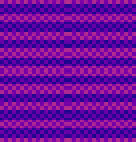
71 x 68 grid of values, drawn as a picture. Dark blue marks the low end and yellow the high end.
Horizontal stripes repeat 8 times down the table. No overall slope runs across the table. Overall the values sit about 20% of the way up the scale. Its left and right halves mirror each other, and so do its top and bottom.
